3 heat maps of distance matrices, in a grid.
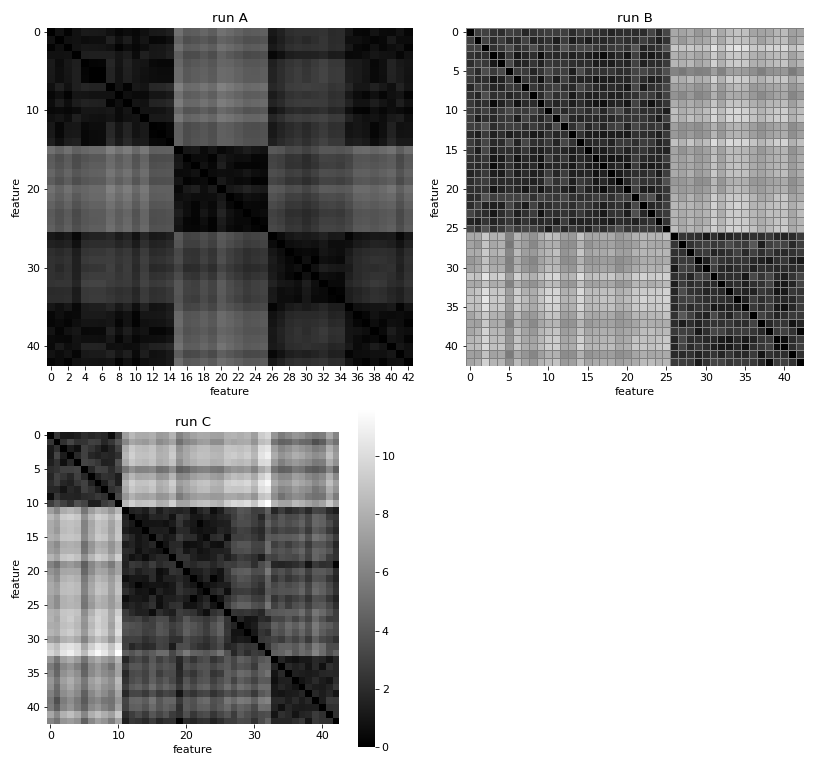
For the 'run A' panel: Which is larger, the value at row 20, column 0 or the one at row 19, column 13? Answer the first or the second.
the first
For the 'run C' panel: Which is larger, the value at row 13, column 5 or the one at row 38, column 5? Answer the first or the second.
the first
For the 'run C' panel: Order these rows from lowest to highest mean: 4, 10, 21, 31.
21, 31, 4, 10
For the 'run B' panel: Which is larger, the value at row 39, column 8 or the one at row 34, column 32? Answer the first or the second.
the first
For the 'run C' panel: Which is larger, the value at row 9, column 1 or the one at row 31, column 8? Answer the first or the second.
the second
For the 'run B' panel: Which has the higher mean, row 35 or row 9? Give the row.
35
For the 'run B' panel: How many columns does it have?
43
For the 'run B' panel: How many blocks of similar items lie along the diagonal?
2
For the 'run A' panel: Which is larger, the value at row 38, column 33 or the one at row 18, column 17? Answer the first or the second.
the first
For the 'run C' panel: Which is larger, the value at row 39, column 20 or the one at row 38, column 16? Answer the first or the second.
the first
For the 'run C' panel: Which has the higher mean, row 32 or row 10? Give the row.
10
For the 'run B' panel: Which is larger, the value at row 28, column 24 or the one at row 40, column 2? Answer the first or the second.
the second
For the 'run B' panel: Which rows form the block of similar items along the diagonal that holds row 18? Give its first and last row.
0 to 25
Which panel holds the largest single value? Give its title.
run C
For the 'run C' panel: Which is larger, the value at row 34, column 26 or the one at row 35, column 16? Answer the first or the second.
the first
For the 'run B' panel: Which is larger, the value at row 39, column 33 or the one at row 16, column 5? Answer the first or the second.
the second
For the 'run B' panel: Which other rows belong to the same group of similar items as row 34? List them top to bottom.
26, 27, 28, 29, 30, 31, 32, 33, 35, 36, 37, 38, 39, 40, 41, 42
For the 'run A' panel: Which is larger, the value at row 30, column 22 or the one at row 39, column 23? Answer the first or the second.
the second
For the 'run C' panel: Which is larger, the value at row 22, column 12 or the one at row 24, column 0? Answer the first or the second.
the second
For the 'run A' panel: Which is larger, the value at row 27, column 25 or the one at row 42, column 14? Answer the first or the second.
the first
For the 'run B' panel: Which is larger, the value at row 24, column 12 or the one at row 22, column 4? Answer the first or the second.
the first
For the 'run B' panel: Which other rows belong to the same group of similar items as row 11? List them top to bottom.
0, 1, 2, 3, 4, 5, 6, 7, 8, 9, 10, 12, 13, 14, 15, 16, 17, 18, 19, 20, 21, 22, 23, 24, 25
